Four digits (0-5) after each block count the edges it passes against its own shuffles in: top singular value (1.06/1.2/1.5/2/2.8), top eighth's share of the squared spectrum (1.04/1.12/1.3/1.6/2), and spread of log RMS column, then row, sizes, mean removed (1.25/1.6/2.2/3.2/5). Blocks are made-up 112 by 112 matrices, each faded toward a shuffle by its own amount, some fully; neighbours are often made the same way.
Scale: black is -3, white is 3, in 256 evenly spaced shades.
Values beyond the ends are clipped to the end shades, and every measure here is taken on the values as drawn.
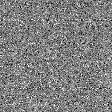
1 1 0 2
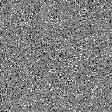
3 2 1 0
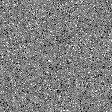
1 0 0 0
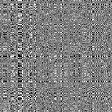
5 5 4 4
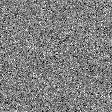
0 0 0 0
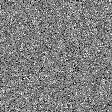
0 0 0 0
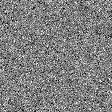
0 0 0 0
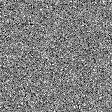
0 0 0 0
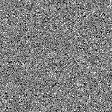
3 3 1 1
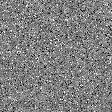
0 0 0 0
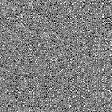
4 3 2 2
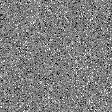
0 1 2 0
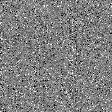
0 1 2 0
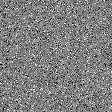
0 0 0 0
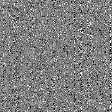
2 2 3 0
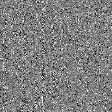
1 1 3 0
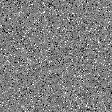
2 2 1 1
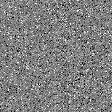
2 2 1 0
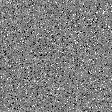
1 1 0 0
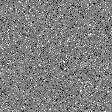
2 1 1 0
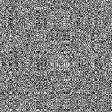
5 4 3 3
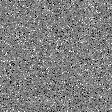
0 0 0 0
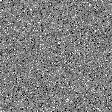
2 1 0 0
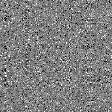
4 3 2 1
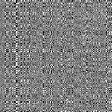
5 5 4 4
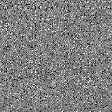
4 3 2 1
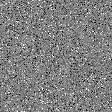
2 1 0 0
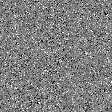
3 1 1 0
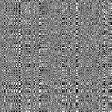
5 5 4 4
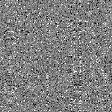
4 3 2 1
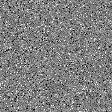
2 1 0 0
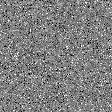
2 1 0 0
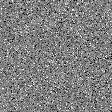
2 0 0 0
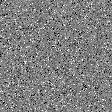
1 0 0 0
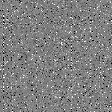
4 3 2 1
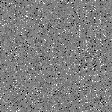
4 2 1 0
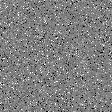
2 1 0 0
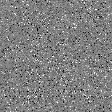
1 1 1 1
